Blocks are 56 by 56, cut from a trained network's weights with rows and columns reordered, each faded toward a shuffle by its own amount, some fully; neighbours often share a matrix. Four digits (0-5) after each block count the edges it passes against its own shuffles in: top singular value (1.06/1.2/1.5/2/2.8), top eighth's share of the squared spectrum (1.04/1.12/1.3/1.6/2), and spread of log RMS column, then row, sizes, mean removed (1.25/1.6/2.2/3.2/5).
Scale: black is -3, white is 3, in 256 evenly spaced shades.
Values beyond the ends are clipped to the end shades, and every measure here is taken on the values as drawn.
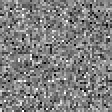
1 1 0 1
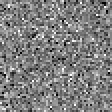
0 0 0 0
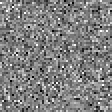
0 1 0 0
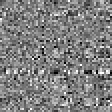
4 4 2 2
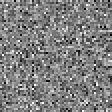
2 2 1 1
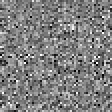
3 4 2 3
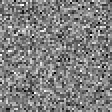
2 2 0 1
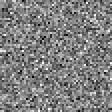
0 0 0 0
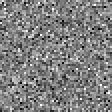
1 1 0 0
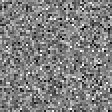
2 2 1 1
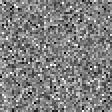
0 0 0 0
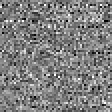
3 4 1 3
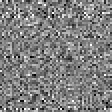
3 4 0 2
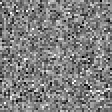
2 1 0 1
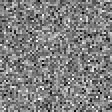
0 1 0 0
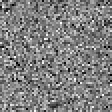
1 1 0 0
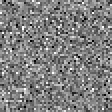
1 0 0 1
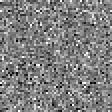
3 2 0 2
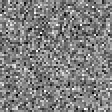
0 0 0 0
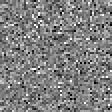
2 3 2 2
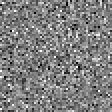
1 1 1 0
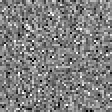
2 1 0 0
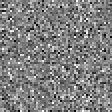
2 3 2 1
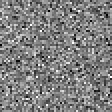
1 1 0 0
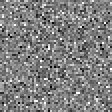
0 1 0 0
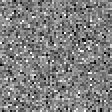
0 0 0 0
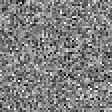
1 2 0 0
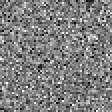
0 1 0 0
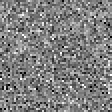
2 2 1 1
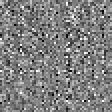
3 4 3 2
